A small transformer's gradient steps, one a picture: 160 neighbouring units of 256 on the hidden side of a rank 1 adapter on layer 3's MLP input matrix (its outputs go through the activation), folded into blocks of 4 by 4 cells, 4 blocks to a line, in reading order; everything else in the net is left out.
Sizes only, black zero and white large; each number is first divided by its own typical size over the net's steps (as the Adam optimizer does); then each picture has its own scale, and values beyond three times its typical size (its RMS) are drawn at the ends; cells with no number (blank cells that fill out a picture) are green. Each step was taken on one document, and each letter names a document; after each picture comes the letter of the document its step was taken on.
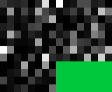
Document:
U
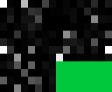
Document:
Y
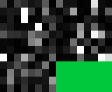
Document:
U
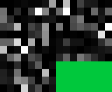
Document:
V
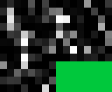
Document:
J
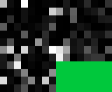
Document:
Y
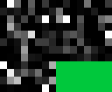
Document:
J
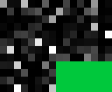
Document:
Y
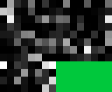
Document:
J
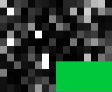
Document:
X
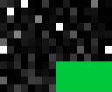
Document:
Y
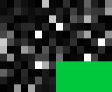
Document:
X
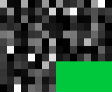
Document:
U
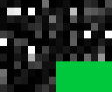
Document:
X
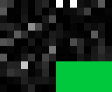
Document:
U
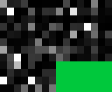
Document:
Y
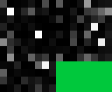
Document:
X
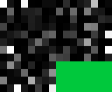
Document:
Y
